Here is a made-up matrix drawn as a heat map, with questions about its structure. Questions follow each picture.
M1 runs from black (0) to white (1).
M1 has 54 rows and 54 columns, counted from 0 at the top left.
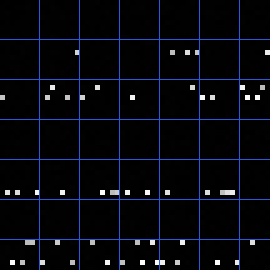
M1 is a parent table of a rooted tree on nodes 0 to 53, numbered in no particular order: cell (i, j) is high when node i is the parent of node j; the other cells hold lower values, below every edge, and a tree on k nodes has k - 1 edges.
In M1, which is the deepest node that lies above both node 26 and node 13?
19
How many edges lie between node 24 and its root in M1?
2
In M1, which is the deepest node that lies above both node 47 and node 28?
52
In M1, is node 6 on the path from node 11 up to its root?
no
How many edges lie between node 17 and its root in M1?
0
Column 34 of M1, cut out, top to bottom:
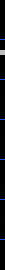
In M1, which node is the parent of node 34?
10
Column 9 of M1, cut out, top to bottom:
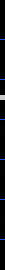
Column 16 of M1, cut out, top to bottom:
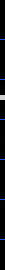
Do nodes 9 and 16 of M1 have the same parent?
yes
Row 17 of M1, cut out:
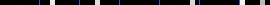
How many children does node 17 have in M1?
5
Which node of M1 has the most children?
38
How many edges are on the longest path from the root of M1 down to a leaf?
2
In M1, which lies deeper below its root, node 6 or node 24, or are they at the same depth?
the same depth
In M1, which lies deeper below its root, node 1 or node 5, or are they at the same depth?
the same depth
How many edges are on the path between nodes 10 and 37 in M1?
1
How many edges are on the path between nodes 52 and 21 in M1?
1
